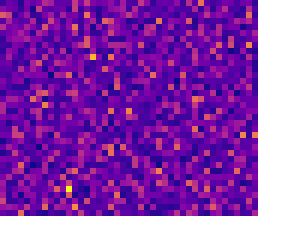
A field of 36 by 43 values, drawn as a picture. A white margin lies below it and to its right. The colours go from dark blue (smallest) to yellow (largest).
Slope: none. Grain: fine. Odd rows or columns: none. Average level on the scale: 20%. Seam: none. Histogram: skewed, a long tail of high values.
